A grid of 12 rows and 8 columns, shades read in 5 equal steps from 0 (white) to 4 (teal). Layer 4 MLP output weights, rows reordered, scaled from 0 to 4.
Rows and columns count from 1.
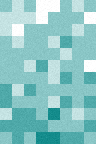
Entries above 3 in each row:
0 0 0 0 0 0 0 0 0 1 0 2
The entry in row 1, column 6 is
2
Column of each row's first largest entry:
1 5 3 6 1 4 6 1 1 5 1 4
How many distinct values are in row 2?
3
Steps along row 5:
same same same same down up same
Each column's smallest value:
1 0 1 0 0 1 1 0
